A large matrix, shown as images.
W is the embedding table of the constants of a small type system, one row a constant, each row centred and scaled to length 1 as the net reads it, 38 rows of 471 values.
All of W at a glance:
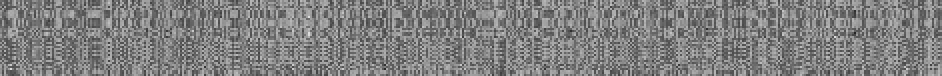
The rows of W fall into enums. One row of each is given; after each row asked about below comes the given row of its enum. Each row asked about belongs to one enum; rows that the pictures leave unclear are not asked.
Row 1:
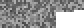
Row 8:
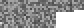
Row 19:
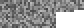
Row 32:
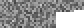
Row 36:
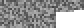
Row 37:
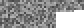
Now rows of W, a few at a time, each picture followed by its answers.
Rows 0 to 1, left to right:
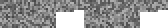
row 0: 19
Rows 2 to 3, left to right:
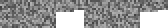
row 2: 19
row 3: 36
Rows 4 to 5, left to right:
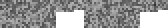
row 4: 1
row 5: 8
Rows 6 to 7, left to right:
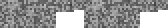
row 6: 8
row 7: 8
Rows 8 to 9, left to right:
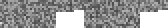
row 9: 19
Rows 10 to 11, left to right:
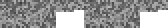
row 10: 1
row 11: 1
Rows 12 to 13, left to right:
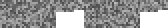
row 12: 1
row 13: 19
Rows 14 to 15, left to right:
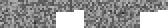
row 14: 8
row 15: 32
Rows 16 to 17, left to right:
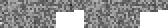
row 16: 8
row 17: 8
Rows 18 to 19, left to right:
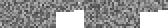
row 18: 32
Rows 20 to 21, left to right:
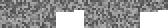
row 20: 1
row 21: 36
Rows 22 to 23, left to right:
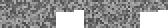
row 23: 37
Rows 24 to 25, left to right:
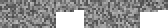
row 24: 19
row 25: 36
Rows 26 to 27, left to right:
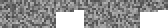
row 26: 19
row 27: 36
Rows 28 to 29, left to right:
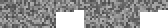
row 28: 19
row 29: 1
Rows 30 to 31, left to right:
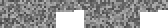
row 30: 37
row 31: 1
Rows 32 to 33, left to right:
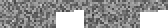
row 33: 37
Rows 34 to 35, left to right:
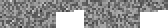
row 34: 32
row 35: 36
